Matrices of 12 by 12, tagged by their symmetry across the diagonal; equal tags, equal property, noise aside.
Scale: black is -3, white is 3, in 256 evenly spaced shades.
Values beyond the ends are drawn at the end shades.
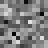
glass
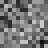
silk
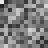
silk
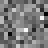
glass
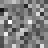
glass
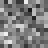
glass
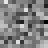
glass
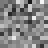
glass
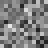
silk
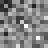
silk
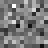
glass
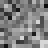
silk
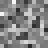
silk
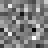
glass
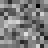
glass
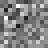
silk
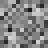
silk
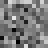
glass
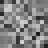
silk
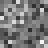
silk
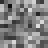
glass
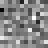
glass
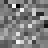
glass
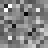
silk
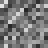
silk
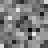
silk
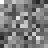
silk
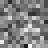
glass
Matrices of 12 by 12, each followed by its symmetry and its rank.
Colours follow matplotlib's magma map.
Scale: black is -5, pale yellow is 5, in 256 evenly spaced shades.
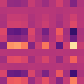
neither, rank one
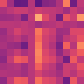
neither, rank two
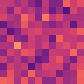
neither, full rank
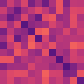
symmetric, full rank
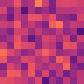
neither, full rank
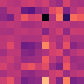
neither, rank two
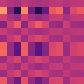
neither, rank one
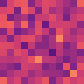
symmetric, full rank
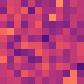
neither, full rank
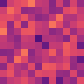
symmetric, full rank
